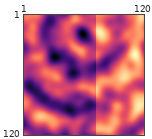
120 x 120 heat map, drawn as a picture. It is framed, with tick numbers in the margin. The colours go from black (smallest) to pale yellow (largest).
Seam: vertical, 60% of the way across, the right part higher. Rings: centred on the top middle. Lone odd cells: none.
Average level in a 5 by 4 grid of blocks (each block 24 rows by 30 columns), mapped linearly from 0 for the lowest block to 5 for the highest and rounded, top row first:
1234 | 1124 | 2125 | 0024 | 3133
